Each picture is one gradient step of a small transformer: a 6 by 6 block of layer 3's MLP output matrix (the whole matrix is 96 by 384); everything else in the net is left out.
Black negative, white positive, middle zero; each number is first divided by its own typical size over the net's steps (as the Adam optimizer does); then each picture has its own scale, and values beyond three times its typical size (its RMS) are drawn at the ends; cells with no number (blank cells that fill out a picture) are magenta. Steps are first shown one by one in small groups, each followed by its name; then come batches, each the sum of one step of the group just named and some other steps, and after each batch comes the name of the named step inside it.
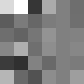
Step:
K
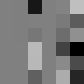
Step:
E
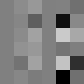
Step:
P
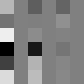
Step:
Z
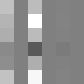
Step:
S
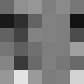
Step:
P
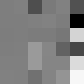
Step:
E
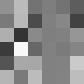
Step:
Z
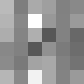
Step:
S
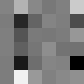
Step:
E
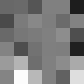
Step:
P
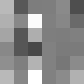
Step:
S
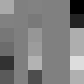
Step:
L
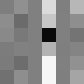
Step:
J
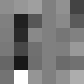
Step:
L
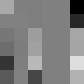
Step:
L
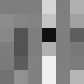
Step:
J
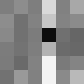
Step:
J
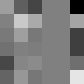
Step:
L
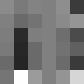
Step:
L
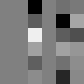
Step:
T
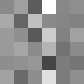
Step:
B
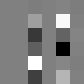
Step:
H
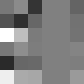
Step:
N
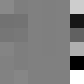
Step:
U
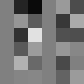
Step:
T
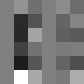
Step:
T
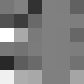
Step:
N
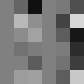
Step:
T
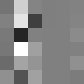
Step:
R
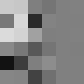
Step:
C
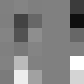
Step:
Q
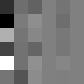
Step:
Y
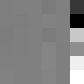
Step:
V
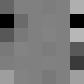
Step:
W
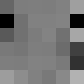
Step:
W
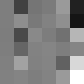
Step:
V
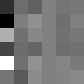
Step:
Y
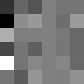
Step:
Y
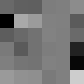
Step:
W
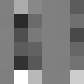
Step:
Q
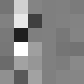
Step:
R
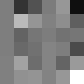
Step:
V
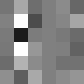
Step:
R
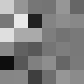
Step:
C
